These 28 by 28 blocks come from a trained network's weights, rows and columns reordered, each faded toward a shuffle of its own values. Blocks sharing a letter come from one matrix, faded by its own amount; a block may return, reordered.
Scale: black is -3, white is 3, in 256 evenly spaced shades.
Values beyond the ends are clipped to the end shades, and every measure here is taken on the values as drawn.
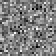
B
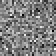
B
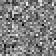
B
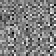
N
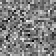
B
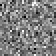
B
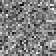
B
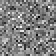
B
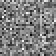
B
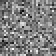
B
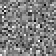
B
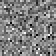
B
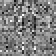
N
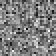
B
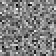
B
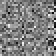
N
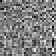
N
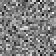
B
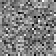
N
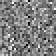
N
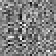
N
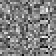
N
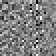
N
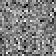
B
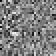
N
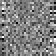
N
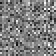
N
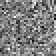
B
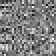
N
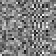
N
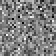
B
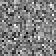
B
